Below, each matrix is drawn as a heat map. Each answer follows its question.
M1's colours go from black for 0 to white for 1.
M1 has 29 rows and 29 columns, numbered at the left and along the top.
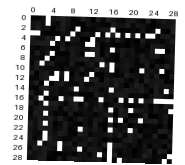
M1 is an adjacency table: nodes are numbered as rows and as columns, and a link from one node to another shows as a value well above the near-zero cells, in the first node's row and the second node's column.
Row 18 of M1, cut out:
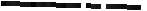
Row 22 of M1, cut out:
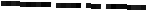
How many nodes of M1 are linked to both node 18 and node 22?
2
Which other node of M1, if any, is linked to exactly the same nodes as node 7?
node 5
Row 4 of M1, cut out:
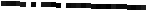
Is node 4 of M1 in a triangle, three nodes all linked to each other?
yes
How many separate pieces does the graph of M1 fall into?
3
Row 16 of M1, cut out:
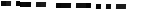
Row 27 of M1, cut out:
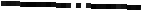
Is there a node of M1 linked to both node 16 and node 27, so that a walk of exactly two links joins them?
yes
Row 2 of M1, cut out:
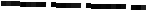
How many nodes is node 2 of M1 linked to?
3
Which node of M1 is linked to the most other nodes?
node 16
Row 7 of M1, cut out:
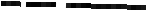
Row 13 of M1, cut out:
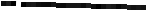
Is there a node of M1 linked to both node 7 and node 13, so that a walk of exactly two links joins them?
no
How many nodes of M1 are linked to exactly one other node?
10
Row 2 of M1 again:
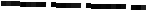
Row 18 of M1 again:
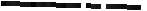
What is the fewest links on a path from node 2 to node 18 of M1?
2
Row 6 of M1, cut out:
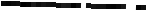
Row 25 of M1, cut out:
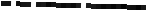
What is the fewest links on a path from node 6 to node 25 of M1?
1
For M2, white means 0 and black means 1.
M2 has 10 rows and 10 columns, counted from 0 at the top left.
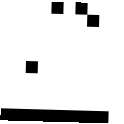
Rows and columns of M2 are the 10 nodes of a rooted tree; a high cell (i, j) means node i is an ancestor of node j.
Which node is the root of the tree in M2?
9
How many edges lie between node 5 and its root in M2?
1
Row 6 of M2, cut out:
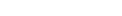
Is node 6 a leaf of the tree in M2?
yes
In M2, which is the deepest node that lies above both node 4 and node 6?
0
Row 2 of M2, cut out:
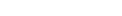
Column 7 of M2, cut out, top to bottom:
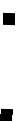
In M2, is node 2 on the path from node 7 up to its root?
no
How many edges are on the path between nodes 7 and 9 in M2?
2
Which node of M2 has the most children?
9
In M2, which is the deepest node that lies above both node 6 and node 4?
0
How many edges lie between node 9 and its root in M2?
0
